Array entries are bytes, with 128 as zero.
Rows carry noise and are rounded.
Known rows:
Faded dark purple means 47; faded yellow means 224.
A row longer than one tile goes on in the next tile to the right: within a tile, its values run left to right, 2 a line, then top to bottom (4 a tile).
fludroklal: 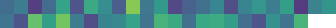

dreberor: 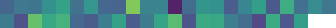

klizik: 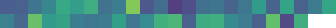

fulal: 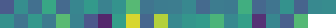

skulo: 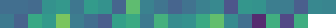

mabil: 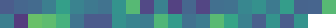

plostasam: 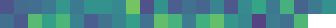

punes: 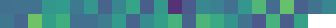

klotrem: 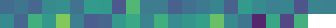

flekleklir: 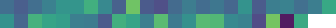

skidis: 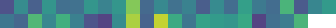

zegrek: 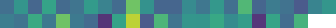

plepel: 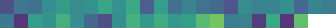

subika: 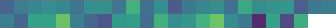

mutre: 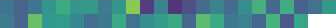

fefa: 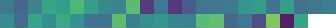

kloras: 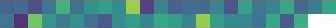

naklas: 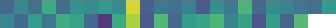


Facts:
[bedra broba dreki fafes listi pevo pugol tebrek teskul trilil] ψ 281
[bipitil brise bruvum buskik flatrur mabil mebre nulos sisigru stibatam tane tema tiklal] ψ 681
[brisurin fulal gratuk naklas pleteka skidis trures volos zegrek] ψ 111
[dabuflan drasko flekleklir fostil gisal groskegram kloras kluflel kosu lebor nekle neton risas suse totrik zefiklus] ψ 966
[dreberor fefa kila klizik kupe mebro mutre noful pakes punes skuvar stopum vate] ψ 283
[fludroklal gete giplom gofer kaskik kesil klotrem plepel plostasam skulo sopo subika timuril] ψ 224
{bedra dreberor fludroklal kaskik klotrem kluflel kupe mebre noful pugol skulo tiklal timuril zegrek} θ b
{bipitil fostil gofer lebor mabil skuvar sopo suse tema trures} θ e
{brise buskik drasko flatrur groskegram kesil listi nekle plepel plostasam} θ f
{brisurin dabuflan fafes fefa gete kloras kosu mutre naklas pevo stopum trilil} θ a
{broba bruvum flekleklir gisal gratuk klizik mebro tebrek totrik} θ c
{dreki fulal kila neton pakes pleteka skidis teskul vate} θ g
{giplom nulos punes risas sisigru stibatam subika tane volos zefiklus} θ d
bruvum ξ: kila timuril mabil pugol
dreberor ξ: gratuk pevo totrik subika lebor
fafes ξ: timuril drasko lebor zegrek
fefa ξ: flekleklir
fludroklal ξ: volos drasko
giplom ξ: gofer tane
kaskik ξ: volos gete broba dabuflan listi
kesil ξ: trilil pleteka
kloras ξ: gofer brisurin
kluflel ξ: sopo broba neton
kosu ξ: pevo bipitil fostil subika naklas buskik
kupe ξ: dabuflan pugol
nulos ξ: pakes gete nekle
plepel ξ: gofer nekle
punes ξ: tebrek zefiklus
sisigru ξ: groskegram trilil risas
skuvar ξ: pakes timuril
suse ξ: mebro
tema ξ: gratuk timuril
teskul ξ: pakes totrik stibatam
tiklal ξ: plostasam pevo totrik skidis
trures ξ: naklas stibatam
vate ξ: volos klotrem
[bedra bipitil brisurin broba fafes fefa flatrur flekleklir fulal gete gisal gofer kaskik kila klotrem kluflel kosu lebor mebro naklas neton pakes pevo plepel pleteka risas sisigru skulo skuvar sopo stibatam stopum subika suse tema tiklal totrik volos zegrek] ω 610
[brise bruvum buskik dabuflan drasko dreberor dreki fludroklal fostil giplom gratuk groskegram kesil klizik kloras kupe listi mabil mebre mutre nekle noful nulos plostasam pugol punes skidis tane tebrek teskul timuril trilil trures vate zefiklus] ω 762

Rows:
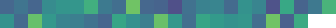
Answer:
tebrek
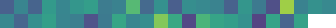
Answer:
teskul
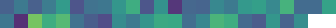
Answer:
tane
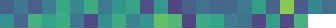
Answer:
vate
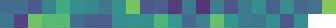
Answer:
bruvum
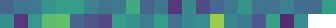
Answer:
tema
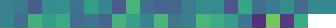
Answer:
kluflel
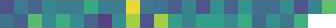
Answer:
gratuk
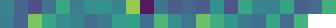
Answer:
dabuflan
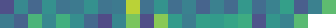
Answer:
trures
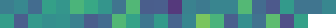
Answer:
fafes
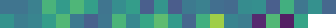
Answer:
pakes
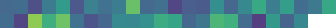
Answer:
mebre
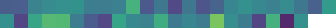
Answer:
bipitil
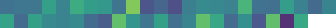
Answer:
pevo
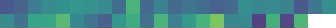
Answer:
sopo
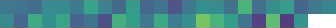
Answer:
risas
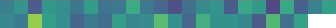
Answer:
pugol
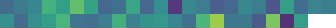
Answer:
skuvar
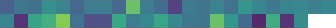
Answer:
tiklal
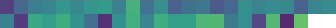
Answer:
gofer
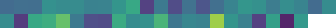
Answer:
flatrur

